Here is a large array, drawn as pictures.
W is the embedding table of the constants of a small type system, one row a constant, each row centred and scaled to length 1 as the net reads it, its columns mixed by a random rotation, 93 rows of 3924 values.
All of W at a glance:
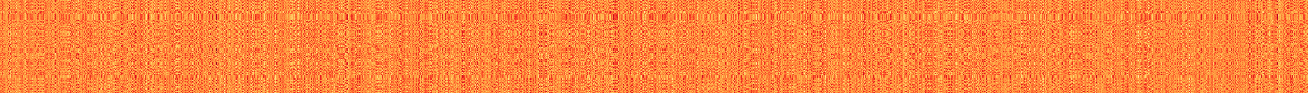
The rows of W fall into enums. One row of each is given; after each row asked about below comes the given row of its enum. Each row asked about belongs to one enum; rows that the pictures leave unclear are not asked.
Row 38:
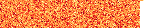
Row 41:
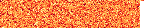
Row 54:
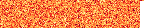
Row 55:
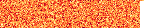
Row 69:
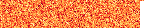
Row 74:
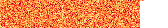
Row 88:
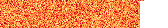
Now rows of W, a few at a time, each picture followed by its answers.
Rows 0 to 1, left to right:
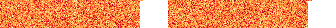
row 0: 38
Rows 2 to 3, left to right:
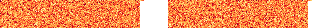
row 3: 55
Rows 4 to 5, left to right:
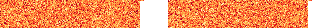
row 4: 88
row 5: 41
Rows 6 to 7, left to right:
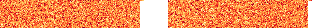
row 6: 55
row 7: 41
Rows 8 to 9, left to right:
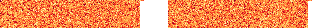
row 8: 41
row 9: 88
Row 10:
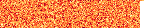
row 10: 55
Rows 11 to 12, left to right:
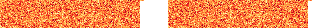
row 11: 74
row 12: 74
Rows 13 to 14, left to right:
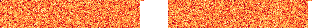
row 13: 41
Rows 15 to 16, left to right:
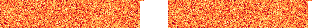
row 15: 88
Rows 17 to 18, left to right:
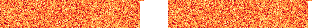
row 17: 88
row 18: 88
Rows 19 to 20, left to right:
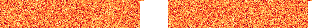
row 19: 88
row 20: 54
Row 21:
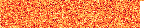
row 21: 74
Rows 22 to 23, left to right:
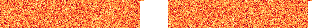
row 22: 88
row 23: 54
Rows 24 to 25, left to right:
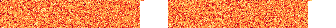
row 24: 41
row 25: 55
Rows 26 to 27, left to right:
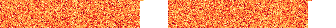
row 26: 38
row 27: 88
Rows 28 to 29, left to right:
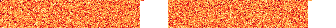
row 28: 41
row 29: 74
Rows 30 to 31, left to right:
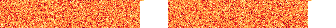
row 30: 55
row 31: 38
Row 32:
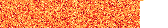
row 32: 38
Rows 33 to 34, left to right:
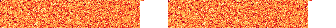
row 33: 41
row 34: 41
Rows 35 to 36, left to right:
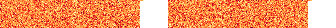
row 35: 38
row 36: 55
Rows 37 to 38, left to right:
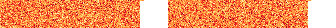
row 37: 74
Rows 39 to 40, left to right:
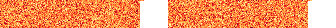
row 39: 88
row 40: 55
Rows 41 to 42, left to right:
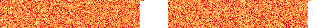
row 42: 38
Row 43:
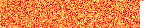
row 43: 74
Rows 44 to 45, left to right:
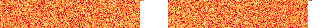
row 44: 69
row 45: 41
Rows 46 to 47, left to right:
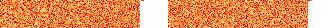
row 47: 54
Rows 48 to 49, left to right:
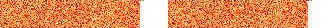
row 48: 88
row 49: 88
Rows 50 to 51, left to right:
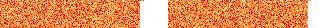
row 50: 88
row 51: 38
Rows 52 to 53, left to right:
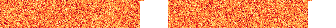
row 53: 69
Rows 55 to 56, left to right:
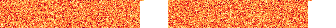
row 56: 74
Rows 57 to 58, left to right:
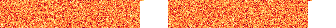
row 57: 55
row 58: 54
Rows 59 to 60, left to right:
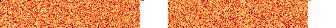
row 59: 41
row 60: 38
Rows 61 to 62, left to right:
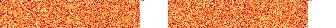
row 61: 41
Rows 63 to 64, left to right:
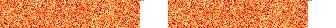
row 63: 88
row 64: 88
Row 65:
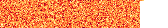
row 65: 55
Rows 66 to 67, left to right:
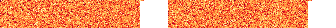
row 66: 41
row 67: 88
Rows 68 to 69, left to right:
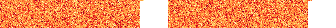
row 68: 38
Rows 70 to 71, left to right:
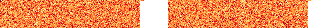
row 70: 41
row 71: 38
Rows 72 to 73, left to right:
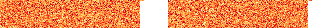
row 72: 74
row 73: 41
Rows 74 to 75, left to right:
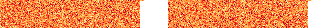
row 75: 38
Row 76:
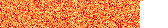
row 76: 38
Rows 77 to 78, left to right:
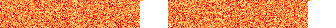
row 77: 38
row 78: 55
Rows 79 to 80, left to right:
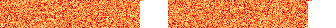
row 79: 55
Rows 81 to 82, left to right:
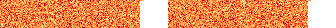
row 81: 55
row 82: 38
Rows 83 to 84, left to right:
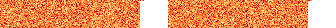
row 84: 54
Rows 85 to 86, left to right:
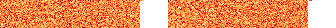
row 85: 55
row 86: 41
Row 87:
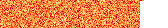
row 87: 54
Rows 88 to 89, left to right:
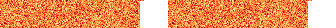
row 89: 88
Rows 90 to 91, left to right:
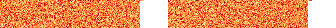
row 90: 55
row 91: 41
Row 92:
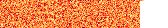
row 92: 55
